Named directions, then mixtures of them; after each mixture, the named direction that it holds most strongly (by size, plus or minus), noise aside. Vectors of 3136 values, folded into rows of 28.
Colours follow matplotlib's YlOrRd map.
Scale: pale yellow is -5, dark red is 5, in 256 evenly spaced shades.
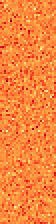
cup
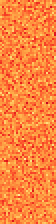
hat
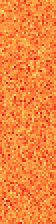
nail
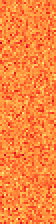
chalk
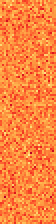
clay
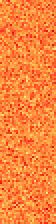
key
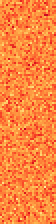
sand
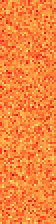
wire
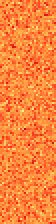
sand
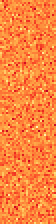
cup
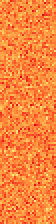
wire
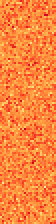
sand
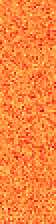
chalk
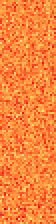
chalk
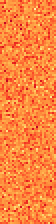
cup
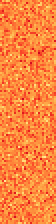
nail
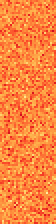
key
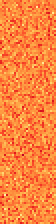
chalk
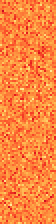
nail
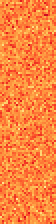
sand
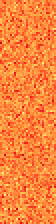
chalk
